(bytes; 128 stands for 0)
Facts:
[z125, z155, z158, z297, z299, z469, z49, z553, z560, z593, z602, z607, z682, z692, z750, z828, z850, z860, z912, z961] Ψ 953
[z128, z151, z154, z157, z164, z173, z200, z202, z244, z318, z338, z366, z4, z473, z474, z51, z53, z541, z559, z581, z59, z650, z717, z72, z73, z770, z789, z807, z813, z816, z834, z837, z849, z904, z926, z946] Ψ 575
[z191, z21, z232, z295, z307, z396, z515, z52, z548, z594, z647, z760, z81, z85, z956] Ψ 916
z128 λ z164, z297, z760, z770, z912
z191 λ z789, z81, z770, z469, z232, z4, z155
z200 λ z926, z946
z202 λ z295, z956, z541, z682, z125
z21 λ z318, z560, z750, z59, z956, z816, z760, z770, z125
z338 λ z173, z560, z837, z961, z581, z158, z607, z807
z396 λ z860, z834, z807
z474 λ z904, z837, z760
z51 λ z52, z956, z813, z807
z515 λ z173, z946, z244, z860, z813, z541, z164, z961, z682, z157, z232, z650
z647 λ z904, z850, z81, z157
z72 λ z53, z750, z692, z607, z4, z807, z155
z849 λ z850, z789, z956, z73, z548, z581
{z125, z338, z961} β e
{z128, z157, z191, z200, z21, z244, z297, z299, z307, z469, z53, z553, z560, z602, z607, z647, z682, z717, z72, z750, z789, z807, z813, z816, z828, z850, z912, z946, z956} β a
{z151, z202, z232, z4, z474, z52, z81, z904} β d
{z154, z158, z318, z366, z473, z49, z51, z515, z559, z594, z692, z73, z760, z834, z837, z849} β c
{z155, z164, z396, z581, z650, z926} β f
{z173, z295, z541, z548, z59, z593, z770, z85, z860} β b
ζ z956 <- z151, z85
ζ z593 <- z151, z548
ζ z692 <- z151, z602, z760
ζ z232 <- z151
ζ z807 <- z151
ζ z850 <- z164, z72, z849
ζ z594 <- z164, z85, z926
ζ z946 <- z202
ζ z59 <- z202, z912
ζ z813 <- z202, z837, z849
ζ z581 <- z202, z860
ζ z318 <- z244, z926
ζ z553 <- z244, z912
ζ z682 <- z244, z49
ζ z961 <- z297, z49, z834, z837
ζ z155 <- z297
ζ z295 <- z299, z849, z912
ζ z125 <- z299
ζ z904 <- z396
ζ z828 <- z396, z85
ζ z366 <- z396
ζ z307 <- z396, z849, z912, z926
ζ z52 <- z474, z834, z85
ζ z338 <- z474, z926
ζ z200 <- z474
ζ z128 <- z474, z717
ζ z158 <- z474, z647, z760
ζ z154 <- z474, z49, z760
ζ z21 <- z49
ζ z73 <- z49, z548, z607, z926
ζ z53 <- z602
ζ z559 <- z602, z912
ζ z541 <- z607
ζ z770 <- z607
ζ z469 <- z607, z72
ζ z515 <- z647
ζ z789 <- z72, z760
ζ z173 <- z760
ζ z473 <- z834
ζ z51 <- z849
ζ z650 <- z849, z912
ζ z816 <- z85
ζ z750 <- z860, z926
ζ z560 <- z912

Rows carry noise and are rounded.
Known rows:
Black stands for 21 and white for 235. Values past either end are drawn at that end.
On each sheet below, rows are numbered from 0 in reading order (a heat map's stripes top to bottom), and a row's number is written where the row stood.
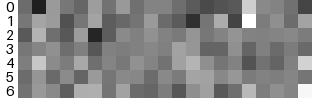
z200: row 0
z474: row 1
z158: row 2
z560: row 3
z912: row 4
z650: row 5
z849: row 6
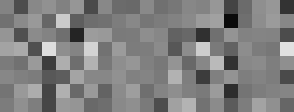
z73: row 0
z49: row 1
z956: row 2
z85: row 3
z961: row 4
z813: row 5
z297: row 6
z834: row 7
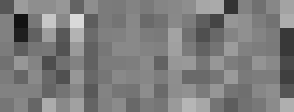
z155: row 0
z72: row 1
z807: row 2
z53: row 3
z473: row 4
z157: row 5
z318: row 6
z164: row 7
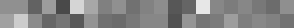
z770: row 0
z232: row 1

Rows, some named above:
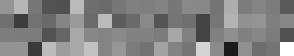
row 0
z4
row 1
z51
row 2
z813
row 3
z860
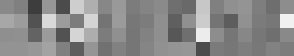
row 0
z173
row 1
z85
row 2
z770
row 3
z307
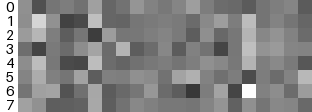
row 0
z244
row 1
z904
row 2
z52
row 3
z51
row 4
z4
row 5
z299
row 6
z474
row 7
z151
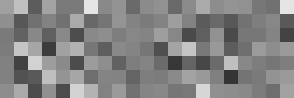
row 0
z295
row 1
z244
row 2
z682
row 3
z837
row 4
z21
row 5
z926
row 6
z59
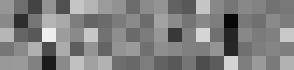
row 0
z541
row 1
z607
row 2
z548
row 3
z297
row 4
z202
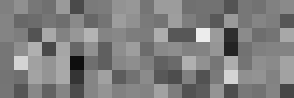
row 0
z602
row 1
z717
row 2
z593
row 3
z297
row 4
z760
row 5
z515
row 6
z682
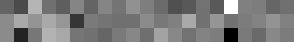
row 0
z128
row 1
z594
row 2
z607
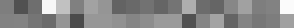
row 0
z396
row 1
z125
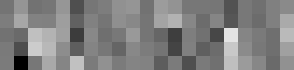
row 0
z602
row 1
z299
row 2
z647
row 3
z191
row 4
z338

